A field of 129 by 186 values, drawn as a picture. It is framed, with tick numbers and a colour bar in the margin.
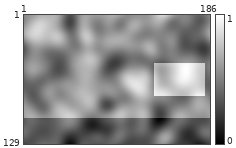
The values follow a bell shape. Values change most from cell to cell in the middle right. The top part is higher, up to a seam about 80% of the way down. The ninth with the highest average is the middle right. Neither half mirrors the other. An odd patch, higher than its surroundings, sits in the middle right.
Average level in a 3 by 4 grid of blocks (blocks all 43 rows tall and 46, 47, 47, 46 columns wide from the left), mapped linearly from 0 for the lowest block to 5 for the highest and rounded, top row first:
3 3 3 0 | 1 3 4 5 | 1 0 1 0
